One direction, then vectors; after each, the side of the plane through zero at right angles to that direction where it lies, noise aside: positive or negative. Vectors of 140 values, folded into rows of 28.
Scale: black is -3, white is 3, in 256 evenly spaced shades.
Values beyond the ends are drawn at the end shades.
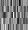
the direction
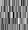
negative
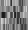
positive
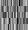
positive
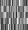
negative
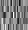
positive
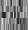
positive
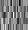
positive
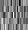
positive
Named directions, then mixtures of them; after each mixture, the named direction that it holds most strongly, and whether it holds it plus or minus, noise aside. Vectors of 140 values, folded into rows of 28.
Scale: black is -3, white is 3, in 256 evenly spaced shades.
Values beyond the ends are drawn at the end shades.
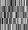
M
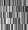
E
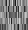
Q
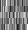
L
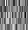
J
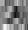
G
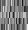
L, plus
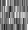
L, plus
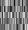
L, plus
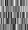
J, minus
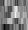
G, minus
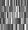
Q, minus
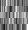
L, plus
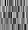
J, minus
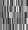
Q, minus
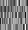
J, plus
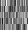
L, plus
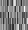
Q, minus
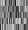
M, plus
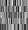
Q, plus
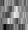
G, minus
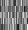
L, plus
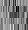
Q, plus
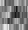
G, plus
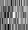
M, plus
